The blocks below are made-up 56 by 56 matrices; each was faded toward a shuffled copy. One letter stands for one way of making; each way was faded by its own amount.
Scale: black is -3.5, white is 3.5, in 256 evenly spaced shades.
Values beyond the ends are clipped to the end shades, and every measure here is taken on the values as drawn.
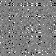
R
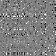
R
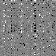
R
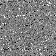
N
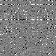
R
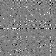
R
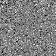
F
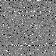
N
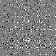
R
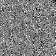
F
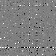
R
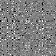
R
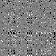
R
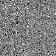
F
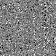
F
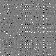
R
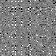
R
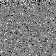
N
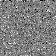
N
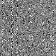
F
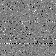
N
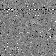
N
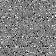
N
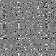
R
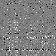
R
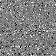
N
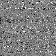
N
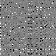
R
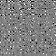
R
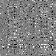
R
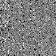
F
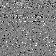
N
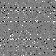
R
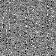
F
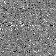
N
